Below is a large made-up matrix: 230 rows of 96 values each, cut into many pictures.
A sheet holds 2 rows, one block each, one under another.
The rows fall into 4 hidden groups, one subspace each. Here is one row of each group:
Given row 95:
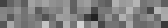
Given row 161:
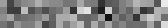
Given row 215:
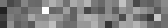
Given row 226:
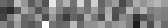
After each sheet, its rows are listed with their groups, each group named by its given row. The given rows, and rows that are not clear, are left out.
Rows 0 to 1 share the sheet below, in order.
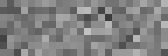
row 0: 161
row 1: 215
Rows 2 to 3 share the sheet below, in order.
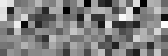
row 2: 215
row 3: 226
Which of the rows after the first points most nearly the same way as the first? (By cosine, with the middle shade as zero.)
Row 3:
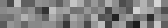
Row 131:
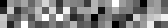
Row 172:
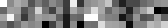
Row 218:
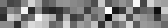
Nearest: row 172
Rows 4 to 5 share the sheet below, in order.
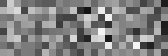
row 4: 161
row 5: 161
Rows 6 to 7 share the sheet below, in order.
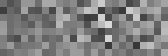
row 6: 161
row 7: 161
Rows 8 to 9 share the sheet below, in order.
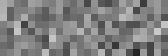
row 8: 215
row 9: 226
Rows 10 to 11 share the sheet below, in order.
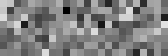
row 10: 215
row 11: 226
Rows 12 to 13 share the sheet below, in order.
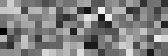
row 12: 161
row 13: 95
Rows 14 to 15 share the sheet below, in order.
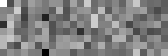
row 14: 95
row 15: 226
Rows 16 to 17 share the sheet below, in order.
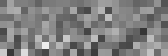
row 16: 161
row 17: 95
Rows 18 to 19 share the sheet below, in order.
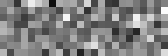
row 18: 226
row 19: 95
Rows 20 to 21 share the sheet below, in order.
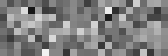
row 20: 226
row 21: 226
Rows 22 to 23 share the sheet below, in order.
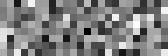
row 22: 226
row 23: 215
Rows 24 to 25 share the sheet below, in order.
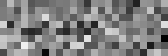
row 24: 95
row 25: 226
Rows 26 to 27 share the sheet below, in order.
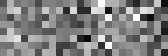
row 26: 161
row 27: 161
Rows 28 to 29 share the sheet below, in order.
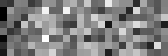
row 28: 215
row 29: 215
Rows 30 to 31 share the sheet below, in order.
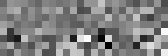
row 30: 161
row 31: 161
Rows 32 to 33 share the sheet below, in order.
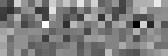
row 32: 226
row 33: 215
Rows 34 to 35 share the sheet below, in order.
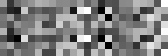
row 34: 161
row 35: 161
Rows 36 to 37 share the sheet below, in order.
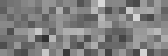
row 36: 161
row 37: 226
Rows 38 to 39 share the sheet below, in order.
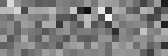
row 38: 161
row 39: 95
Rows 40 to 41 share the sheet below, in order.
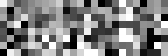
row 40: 215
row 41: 215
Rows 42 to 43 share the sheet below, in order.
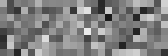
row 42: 161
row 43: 215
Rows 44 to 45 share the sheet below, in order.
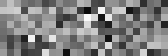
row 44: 161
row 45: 226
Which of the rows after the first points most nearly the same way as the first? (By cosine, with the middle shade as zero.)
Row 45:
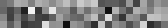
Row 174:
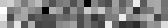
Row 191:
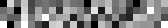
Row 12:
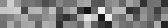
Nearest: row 12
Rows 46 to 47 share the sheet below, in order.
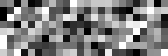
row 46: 215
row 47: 215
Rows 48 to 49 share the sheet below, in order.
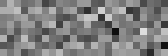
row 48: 161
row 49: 95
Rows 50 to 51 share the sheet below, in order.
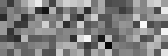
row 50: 226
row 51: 161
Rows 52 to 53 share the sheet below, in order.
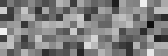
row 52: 95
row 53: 95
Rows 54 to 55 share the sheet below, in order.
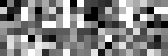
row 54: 95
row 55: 226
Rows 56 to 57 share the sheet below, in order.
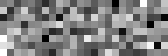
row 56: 95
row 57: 215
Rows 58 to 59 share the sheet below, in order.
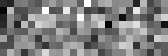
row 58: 215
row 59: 95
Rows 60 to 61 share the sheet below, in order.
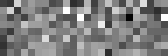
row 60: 215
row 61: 215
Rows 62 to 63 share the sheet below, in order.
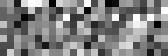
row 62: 226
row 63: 95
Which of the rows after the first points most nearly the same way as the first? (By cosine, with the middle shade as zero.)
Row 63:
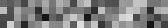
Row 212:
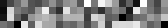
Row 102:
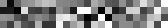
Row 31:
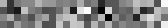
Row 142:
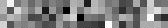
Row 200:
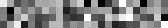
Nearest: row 200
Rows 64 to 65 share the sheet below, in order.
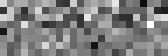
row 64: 95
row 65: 95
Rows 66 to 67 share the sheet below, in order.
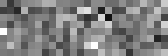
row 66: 161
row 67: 95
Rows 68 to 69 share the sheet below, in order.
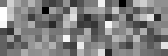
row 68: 215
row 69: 215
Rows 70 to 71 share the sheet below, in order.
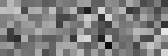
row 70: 161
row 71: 161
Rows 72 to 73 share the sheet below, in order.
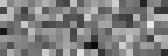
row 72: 95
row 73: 95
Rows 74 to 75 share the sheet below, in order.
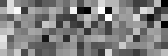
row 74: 161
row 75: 215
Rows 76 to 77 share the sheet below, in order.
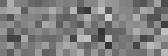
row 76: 161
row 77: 161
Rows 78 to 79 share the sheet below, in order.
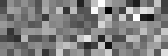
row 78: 161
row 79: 161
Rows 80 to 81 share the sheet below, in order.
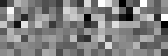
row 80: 215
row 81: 161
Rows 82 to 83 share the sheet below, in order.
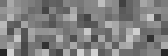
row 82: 215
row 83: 95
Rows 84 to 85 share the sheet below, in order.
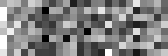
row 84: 215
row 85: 215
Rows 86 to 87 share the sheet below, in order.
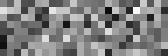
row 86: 226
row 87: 215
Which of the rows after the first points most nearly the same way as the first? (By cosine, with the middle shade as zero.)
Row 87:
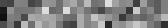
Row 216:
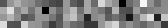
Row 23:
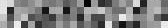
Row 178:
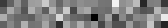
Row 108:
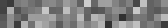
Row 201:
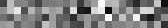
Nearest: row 108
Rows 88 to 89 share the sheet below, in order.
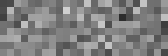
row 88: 215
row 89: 161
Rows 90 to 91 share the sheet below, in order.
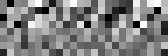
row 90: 226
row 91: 95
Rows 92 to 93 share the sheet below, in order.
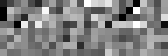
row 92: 215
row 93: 215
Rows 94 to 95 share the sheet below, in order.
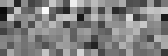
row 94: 215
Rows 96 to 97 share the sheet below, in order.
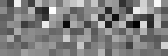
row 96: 226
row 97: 215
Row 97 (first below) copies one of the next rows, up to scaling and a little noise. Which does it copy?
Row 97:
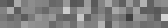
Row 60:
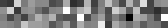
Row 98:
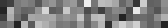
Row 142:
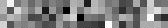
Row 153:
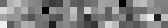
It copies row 60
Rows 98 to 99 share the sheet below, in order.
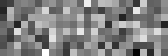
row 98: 215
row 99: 226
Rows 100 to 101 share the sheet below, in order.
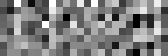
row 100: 226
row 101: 226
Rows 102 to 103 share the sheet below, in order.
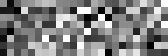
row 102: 161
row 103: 215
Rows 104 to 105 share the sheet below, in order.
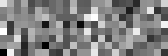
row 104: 95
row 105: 95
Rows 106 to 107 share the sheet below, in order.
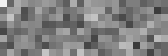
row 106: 95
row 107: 95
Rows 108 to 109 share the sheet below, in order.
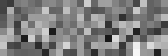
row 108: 215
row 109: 226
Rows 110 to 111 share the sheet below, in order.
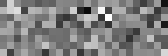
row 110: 161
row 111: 95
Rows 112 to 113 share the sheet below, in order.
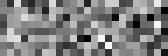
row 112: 226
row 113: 161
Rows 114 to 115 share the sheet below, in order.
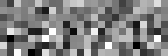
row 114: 226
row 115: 226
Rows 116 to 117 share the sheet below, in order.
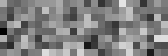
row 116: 215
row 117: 95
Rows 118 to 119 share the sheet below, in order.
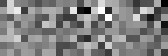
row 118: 161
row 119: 161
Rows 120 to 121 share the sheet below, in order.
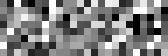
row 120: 226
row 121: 226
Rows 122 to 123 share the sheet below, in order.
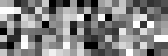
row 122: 226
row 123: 95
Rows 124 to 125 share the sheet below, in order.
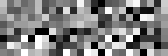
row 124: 161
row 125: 226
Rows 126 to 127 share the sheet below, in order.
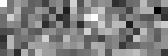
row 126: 95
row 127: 215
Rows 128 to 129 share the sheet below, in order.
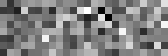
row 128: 161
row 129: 215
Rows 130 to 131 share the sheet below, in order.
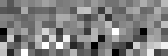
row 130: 161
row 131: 95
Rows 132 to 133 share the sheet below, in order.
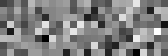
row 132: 95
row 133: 226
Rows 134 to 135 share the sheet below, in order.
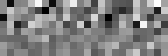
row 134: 226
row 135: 226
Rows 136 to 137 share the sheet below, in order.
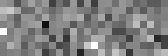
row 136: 226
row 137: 95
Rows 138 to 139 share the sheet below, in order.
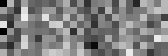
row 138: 95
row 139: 95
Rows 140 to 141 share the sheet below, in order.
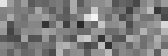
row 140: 95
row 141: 161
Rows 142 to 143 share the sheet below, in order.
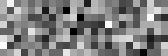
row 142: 215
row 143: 215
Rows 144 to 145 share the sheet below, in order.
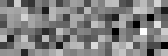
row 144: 226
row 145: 95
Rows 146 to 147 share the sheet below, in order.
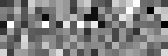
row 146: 95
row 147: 95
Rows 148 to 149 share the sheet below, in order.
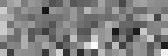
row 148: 215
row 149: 95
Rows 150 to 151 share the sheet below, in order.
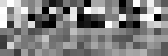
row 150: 215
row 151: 215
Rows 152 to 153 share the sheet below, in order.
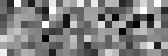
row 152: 226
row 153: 215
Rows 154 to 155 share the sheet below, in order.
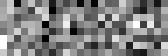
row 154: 226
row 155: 215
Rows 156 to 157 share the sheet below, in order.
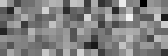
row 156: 215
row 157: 95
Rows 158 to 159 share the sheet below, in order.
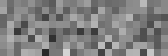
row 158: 95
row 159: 226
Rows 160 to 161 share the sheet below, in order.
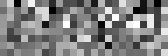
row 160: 226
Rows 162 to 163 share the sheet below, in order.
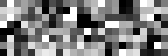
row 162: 215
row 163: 215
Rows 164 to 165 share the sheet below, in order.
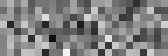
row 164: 95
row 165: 226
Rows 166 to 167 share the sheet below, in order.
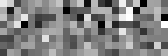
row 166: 215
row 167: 215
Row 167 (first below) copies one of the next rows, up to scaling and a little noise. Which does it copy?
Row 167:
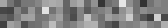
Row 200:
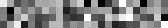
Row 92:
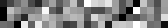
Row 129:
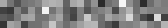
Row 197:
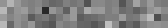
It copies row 129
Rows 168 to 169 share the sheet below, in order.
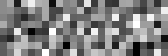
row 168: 226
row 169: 226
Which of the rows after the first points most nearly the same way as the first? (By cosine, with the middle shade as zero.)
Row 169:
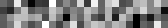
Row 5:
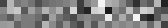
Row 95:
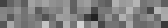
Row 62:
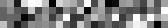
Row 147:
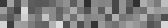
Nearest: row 5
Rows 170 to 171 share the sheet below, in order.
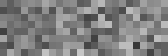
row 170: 161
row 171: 95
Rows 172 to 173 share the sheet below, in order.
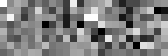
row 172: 95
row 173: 161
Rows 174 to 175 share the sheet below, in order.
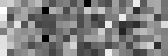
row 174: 215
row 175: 215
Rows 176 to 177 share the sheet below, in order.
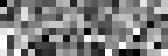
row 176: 95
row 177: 215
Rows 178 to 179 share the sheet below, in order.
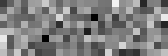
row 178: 95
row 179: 215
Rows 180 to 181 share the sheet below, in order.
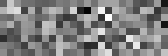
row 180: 161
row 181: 161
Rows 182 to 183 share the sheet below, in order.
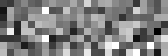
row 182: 215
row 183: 226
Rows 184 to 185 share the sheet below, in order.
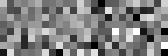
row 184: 161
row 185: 95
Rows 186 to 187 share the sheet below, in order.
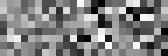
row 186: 161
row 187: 161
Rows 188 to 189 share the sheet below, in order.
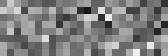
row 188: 161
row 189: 226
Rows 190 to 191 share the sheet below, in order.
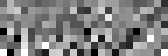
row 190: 161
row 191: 95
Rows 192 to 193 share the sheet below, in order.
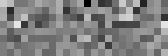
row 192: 215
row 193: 161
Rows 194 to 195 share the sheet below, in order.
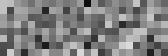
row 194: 215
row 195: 95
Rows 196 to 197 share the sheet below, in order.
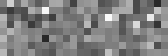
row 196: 226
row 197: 215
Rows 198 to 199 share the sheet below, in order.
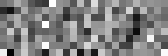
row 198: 226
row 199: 95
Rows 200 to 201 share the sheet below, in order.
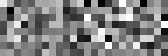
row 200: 215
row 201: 161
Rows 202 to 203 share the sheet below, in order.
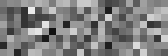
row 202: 226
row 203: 226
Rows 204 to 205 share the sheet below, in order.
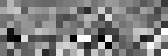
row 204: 161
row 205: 161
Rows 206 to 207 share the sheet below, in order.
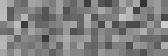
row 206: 215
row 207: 215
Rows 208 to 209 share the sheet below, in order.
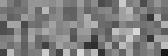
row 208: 215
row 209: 95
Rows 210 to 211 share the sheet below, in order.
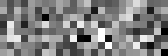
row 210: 95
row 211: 161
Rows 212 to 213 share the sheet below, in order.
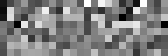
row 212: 215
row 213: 226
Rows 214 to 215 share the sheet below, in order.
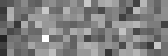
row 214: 215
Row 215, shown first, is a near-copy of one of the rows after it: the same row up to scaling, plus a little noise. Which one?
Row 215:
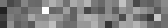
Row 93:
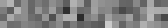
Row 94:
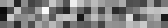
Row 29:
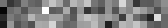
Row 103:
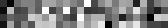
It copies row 29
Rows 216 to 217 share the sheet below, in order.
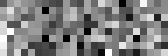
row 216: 215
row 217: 215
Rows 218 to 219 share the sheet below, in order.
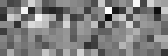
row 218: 226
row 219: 95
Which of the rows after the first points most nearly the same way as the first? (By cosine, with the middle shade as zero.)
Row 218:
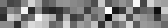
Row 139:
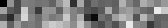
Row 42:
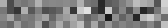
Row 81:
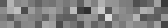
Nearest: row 42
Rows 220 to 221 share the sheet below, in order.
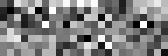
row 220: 226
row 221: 161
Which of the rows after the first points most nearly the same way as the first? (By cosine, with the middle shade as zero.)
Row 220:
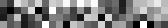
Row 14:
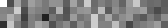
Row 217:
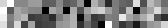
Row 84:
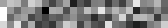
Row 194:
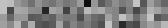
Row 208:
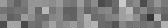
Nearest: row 14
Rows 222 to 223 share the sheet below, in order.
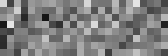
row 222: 95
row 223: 215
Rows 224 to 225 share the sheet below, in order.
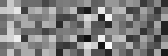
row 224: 161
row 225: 161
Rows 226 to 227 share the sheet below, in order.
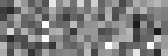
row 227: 226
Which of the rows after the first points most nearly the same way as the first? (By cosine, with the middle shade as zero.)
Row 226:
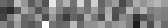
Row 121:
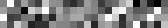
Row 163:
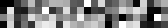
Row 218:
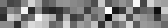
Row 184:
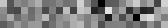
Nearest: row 218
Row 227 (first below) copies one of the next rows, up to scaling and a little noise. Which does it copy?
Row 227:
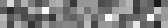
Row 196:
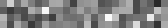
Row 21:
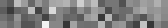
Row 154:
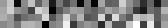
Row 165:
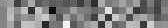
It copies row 196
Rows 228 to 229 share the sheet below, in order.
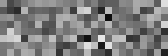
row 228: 161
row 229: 161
